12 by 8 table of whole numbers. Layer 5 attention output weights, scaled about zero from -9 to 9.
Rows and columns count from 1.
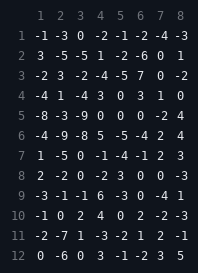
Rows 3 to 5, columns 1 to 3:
-2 3 -2 | -4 1 -4 | -8 -3 -9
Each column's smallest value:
-8 -9 -9 -4 -5 -6 -4 -3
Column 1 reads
-1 3 -2 -4 -8 -4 1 2 -3 -1 -2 0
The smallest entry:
-9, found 2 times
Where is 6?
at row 9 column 4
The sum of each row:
-16 -13 -5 0 -18 -19 -5 -2 -5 2 -11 2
